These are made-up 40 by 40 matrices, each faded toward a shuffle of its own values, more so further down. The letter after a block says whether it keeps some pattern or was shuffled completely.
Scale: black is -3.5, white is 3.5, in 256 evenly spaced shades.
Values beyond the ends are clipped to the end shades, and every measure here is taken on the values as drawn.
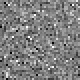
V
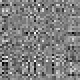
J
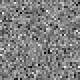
V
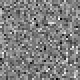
V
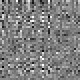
J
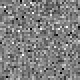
V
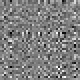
J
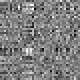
J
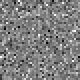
V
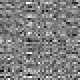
J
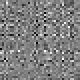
J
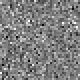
V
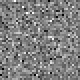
V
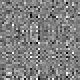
J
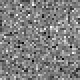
V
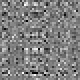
J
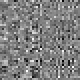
J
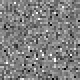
V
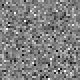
V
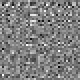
J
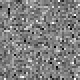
V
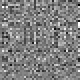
J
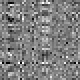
J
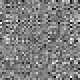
J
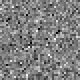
V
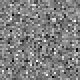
V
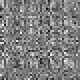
J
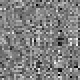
J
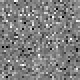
V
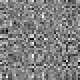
J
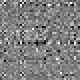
J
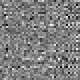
J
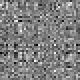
J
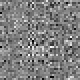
J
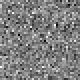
V
